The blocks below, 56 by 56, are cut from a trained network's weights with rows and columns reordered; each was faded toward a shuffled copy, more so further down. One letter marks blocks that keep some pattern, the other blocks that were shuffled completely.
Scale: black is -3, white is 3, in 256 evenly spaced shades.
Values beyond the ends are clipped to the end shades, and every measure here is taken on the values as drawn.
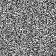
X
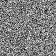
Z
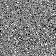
X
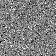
Z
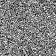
X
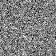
Z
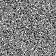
Z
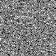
X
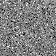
Z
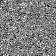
X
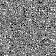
X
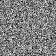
Z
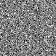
X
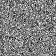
Z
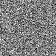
X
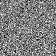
X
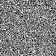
X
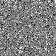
X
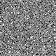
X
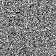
X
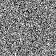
Z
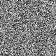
Z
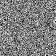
Z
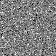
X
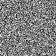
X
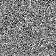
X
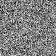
Z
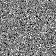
Z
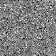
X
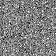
X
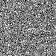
Z
